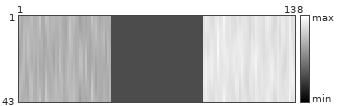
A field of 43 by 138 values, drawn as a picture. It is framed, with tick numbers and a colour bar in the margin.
It is made of 1 by 3 panels. Panel 1,1: high, streaked downward, faint in contrast. Panel 1,2: low, flat. Panel 1,3: very high, streaked downward, faint in contrast.
